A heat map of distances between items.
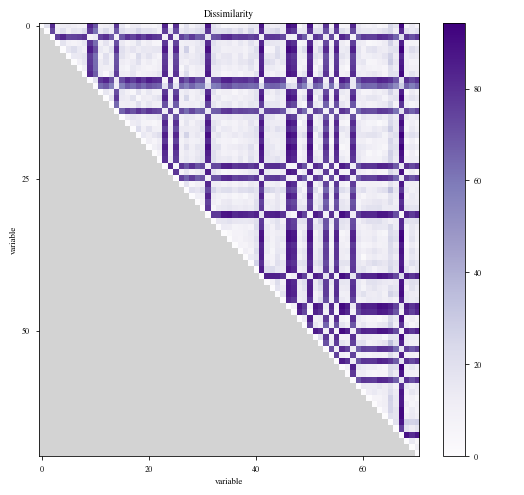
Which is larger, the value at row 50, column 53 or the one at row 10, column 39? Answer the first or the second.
the second
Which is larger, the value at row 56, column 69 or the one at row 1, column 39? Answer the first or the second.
the second
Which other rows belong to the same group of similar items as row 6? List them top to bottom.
0, 1, 3, 4, 5, 7, 8, 11, 12, 13, 15, 16, 17, 18, 19, 20, 21, 22, 24, 26, 27, 28, 29, 30, 32, 33, 34, 35, 36, 37, 38, 39, 40, 42, 43, 44, 45, 48, 49, 51, 52, 54, 56, 57, 59, 60, 61, 62, 63, 64, 65, 66, 68, 69, 70
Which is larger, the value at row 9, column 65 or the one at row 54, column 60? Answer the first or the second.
the first
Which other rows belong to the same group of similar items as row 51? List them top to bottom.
0, 1, 3, 4, 5, 6, 7, 8, 11, 12, 13, 15, 16, 17, 18, 19, 20, 21, 22, 24, 26, 27, 28, 29, 30, 32, 33, 34, 35, 36, 37, 38, 39, 40, 42, 43, 44, 45, 48, 49, 52, 54, 56, 57, 59, 60, 61, 62, 63, 64, 65, 66, 68, 69, 70
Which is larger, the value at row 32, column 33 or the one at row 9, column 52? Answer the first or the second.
the second
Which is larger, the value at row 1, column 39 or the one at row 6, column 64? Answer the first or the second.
the first
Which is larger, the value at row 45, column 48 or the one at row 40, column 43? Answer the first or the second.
the second
